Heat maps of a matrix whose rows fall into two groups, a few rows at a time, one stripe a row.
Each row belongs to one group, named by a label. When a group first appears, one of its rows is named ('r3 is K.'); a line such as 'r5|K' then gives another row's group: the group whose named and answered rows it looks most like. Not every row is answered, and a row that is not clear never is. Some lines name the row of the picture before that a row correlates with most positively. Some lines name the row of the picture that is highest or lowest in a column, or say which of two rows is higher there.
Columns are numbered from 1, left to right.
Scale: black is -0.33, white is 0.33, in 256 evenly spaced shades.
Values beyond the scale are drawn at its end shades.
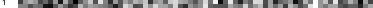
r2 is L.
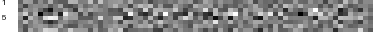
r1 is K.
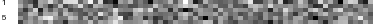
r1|K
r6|K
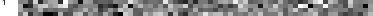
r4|L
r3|L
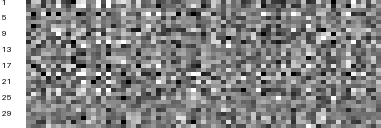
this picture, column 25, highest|4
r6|L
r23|K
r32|K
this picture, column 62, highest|25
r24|K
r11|K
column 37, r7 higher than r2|Yes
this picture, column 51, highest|25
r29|L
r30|L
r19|K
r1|K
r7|K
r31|L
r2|K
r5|K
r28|L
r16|K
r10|L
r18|L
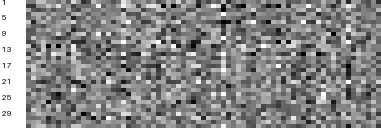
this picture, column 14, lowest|30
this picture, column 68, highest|21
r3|L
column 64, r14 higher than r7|Yes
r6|L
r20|K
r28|K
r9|K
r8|K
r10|L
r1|L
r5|K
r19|L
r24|L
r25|L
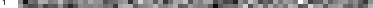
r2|L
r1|K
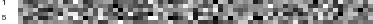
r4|K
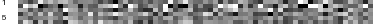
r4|K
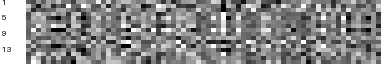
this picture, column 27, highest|2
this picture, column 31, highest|11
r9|L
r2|L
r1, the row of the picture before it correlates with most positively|4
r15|K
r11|L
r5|L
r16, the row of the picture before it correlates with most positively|6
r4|L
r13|L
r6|L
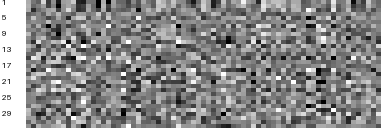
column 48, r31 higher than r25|No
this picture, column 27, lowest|15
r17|L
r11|L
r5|K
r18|K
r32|L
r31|K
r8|L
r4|K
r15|K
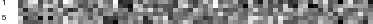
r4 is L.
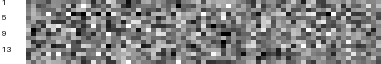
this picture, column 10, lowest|4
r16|L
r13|K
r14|K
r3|K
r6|L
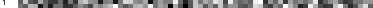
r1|L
